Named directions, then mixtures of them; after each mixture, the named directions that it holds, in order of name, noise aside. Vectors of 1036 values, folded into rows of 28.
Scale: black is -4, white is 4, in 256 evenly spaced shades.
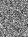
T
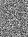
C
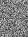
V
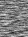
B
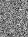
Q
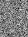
Q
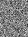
Q, T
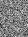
T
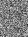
C, T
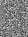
C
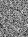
T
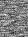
B, V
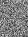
V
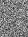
Q, V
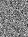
Q, T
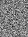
C, T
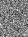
T
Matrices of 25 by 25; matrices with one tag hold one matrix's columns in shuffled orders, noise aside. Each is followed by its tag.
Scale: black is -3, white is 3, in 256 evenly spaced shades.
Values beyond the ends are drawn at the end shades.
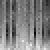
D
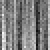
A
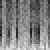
D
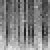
D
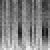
D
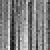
A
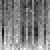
D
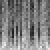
D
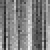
A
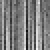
A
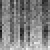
D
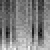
D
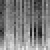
D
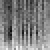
D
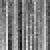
A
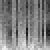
D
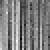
A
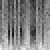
D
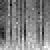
D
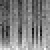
D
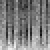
D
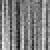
A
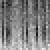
D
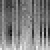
D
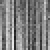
A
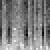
D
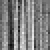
A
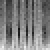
D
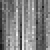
A
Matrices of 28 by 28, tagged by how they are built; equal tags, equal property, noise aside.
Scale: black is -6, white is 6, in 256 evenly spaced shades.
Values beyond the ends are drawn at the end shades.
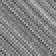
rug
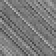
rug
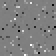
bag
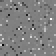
bag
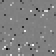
bag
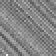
rug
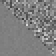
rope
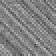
rug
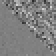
rope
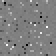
bag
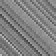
rug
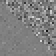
rope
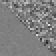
rope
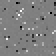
bag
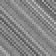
rug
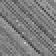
rug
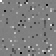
bag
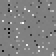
bag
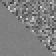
rope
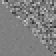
rope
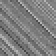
rug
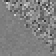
rope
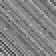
rug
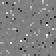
bag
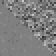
rope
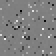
bag
